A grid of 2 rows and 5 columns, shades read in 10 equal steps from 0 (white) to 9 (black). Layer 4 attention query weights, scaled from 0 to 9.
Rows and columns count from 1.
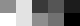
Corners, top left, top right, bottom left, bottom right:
4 8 0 9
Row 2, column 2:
1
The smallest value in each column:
0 1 4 5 8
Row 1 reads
4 1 7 6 8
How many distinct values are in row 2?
5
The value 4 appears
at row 1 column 1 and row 2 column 3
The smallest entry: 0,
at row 2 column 1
